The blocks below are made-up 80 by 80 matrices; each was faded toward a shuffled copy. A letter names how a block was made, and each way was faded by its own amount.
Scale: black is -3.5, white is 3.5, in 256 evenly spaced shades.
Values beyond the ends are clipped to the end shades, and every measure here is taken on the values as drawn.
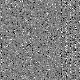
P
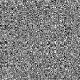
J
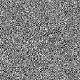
J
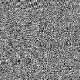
J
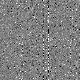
P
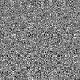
J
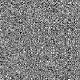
J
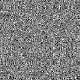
J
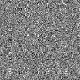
J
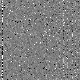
P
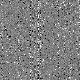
P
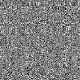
J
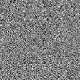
J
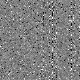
P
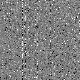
P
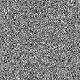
J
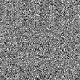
J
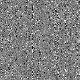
P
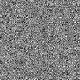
J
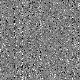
P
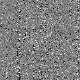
P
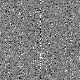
P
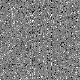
P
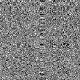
J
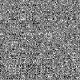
J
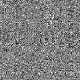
J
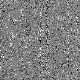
P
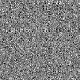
J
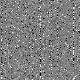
P
